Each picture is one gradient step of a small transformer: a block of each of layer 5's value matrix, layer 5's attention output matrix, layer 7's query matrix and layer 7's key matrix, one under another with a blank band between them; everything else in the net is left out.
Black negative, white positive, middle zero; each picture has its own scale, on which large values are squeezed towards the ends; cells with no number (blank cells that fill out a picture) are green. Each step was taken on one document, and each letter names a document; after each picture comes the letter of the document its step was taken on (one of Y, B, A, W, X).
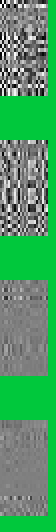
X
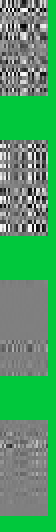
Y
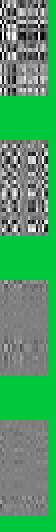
X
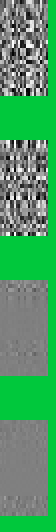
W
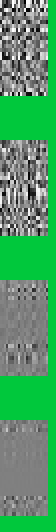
W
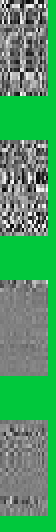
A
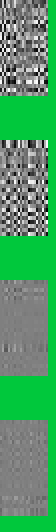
X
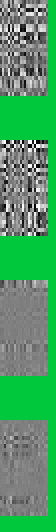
A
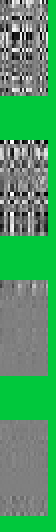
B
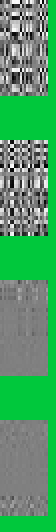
B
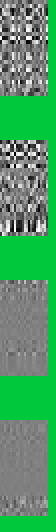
W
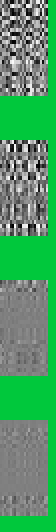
W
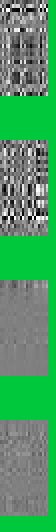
A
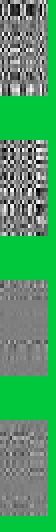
A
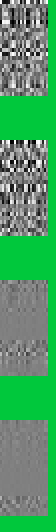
W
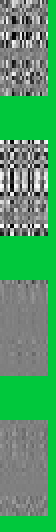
B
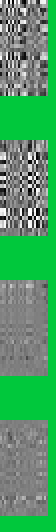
Y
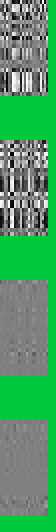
B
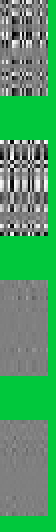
B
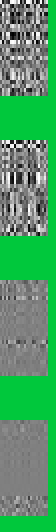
W
